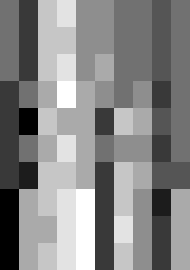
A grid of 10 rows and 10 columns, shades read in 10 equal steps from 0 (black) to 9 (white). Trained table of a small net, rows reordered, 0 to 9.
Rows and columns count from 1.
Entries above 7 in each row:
1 0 1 1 0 1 0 2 3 2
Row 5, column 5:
6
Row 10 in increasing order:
0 2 2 5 6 6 7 7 8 9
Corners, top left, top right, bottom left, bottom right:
4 4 0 6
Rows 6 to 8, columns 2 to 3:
4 6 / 1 7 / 6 7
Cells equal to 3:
6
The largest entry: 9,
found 4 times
